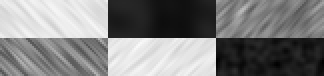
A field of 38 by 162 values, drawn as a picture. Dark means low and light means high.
It is made of 2 by 3 panels. Panel 1,1: very high, slanting down to the right, faint in contrast. Panel 1,2: very low, smooth, faint in contrast. Panel 1,3: middling, slanting up to the right. Panel 2,1: middling, slanting down to the right. Panel 2,2: very high, slanting up to the right, faint in contrast. Panel 2,3: very low, blotchy, faint in contrast.
